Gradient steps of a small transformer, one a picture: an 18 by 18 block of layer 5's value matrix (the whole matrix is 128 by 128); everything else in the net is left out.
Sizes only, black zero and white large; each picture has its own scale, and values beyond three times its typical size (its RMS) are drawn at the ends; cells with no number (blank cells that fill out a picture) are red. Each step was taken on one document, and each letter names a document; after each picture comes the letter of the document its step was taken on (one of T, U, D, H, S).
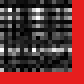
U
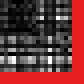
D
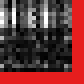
U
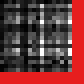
D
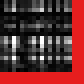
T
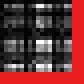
D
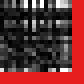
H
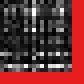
H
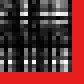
H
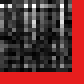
U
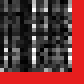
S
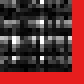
D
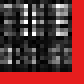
H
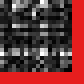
U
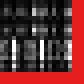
T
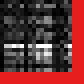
T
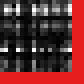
S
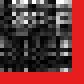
H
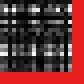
S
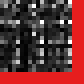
D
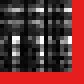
T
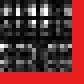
S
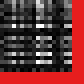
T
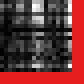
T
